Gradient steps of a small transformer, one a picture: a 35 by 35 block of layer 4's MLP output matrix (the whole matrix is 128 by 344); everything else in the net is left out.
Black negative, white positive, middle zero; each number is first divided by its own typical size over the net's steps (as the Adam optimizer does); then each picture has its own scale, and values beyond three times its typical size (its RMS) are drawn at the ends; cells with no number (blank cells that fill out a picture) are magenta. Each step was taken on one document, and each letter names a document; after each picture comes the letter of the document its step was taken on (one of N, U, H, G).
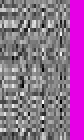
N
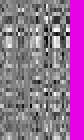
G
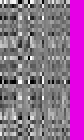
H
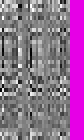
H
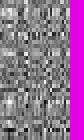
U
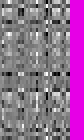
G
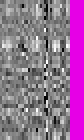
G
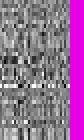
N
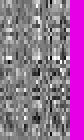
U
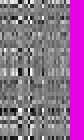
H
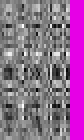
U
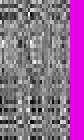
H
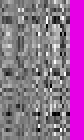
G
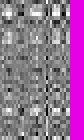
G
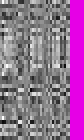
H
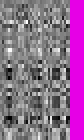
U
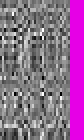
N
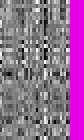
U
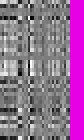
H
